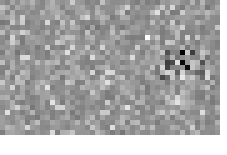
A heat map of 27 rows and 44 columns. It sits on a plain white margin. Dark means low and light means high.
Histogram: heavy tails on both sides. Stripes: none. Seam: none. Slope: none. Grain: fine. Roughest part: middle right. Odd patch: rougher, in the middle right. Average level on the scale: 60%.
